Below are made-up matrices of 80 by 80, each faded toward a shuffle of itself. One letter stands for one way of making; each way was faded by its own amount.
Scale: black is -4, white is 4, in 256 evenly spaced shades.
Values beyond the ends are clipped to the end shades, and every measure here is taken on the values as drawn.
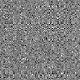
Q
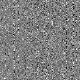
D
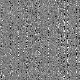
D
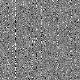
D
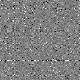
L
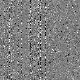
D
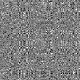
Q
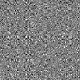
Q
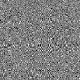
Q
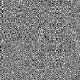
Q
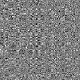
Q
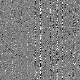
D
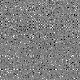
L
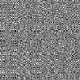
Q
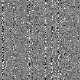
D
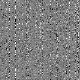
D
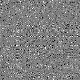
L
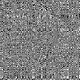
Q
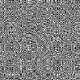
Q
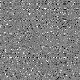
L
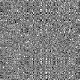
Q
